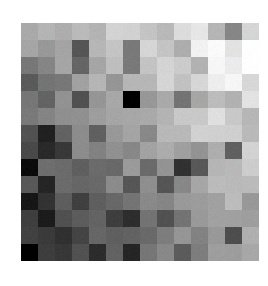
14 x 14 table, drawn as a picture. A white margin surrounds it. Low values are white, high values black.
No regular stripes run through it. There is an overall slope up to the bottom left. The top right is the ninth with the lowest average. Neither half mirrors the other. The bottom left is the ninth with the highest average.
